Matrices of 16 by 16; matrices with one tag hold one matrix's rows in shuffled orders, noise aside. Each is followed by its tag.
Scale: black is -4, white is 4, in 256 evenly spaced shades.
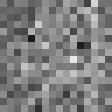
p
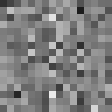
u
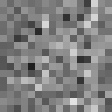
p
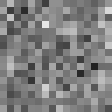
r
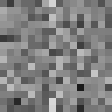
u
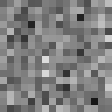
r
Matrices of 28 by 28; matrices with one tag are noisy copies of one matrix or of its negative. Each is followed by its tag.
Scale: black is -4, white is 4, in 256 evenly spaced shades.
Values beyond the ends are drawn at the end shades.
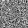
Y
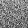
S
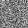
Y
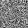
Y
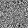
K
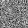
Y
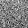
S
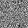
K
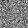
Y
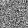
Y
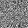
K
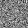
Y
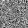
Y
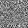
K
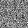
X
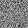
K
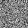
Y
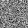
Y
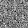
X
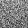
S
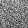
S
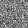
X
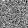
Y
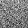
S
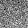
S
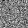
Y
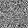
K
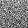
S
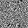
K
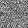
K
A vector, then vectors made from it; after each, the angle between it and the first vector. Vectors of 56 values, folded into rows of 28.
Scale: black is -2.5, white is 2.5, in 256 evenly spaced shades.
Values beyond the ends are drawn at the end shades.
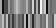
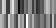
partly opposed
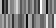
nearly parallel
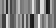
partly aligned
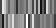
nearly opposite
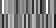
nearly opposite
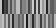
nearly parallel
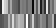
nearly opposite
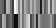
orthogonal
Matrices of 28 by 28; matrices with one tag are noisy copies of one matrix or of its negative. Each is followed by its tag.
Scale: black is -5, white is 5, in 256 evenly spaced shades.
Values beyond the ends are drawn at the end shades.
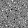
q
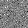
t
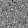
q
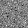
q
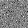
t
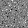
q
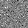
t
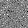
t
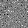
t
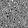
q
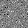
t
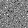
t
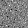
q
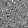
q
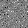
t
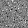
q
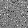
t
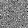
t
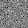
t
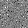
t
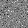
t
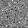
q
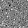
q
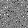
t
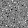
q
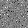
t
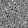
q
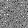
t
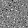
q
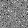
t
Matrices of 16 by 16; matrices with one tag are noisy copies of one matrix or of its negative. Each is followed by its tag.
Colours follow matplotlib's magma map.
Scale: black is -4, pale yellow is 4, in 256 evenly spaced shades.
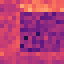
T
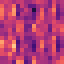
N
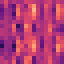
N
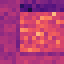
T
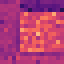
T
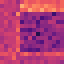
T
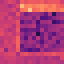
T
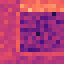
T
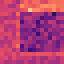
T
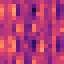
N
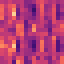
N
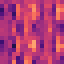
N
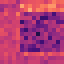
T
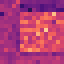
T
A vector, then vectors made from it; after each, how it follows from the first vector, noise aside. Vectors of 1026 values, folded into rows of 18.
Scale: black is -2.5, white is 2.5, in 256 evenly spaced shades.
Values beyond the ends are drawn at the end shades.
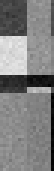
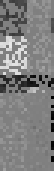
partly zeroed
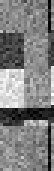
wrapped around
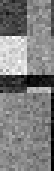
copied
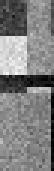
copied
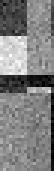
copied
